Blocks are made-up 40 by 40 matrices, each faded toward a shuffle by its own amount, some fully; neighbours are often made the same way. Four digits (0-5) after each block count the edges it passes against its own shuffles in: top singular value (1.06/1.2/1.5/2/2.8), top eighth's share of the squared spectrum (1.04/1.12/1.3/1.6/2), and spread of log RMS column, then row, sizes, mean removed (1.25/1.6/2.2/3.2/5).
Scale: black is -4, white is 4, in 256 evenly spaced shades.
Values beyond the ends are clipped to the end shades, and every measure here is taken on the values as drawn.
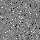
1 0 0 0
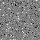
0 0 0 0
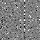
3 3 2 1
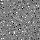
1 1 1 0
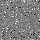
0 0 0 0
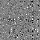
2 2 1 1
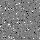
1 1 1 0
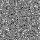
2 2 0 0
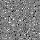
2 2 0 1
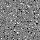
1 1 0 0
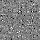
2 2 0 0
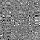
3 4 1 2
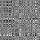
4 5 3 3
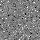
1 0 0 0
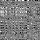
4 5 2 3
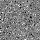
1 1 0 0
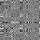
4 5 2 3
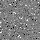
0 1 0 0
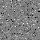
0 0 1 0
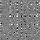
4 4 2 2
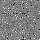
2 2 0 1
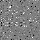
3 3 1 1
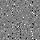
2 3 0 0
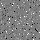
0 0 0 0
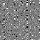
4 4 2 1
